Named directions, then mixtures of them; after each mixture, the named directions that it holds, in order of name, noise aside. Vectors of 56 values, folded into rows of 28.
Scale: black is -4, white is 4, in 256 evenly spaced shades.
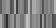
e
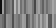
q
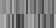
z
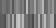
z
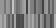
z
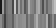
e, q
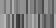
z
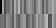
q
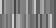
q, z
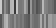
e, q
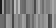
q
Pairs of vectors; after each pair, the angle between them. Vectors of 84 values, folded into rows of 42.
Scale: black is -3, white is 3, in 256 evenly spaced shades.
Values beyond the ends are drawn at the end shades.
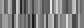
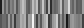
partly opposed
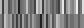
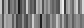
nearly parallel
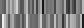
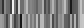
orthogonal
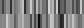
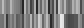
nearly opposite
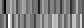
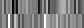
partly aligned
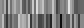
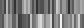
nearly opposite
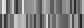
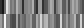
partly opposed
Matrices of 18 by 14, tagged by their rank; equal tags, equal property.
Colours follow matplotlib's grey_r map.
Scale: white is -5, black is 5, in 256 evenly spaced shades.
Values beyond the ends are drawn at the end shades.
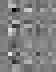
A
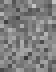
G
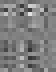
A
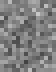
G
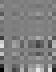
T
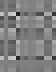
T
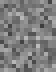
G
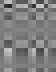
T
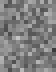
G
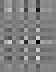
T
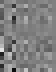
A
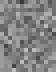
G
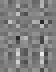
A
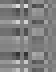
T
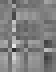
A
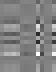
T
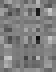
A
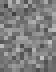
G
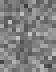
G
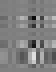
T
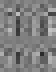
A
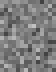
G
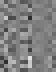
A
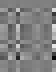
T
